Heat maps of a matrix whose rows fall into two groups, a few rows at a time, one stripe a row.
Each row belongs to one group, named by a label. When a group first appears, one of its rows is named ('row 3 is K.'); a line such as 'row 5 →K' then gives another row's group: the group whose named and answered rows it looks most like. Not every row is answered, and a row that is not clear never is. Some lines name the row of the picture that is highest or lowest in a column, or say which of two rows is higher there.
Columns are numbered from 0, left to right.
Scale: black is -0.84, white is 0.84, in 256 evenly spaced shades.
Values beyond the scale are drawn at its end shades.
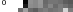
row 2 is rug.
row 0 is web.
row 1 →web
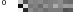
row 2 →web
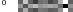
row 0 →rug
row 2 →rug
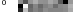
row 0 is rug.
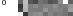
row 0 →rug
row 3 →web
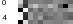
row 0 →web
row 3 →web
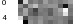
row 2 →rug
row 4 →web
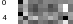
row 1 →rug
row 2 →rug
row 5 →rug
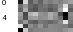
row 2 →rug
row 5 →rug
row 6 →web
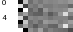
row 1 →web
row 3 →rug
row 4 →web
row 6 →rug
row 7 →web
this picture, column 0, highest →7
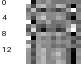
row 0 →web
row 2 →rug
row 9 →web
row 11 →web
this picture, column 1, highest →7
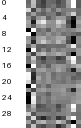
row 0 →rug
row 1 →rug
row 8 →web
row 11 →rug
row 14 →rug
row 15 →rug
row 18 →web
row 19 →web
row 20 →web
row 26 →rug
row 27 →rug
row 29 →rug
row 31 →rug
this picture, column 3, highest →5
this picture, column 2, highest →5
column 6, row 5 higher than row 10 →Yes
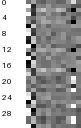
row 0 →rug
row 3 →web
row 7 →web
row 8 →web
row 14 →web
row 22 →rug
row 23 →web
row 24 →web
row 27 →web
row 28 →web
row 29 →rug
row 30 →rug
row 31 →web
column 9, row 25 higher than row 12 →Yes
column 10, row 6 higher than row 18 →Yes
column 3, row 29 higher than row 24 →No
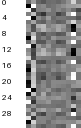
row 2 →web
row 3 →rug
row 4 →web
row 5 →rug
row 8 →rug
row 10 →rug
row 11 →web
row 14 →web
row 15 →rug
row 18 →rug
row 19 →rug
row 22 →web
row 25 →web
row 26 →rug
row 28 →rug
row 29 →web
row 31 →rug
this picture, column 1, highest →1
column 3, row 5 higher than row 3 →Yes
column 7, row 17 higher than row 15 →Yes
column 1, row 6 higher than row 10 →No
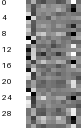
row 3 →web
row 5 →web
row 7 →web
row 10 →web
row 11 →rug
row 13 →rug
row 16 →rug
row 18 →web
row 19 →web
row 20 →rug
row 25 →web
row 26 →web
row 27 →rug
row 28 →rug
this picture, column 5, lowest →11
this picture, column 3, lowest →13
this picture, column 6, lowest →13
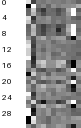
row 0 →web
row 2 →rug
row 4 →web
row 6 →rug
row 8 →rug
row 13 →web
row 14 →web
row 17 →rug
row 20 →rug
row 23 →web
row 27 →web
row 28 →web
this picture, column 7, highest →15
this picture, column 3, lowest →25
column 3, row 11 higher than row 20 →Yes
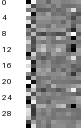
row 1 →web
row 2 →rug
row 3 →web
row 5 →web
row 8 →rug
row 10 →web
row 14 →rug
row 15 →web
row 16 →web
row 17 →web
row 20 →web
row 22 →rug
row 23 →web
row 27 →web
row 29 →web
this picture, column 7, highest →26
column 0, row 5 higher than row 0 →Yes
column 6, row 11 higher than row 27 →Yes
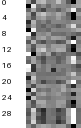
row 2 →rug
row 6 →rug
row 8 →web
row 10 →rug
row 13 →web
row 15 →rug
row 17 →web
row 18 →rug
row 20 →rug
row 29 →rug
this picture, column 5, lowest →17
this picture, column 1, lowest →13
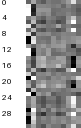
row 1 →web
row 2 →web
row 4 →rug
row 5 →rug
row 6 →web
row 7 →rug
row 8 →web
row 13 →web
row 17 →rug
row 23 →web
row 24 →rug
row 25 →rug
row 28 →rug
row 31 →rug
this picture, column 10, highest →19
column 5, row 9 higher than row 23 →Yes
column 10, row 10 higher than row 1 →Yes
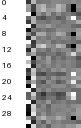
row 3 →web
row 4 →rug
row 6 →web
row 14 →web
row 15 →web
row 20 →rug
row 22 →web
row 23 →rug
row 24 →rug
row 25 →web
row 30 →web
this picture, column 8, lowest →11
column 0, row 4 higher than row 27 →Yes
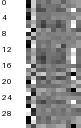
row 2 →rug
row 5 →rug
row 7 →web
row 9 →web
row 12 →rug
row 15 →rug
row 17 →rug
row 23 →web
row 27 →web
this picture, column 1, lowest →7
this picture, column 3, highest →18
